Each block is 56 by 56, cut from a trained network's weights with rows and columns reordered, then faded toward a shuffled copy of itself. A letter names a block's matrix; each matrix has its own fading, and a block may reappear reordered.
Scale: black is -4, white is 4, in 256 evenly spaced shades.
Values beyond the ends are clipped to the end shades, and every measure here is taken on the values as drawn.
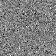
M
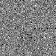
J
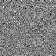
J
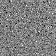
M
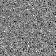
M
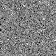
M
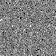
M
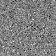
M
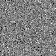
M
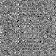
J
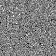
M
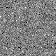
M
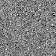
J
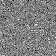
M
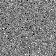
M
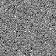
J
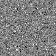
M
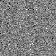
J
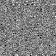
J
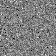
M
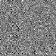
J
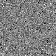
M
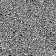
M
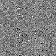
J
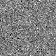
M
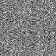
J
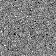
M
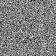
M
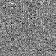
J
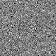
J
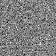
M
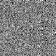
J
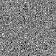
J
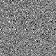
J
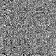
J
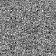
J
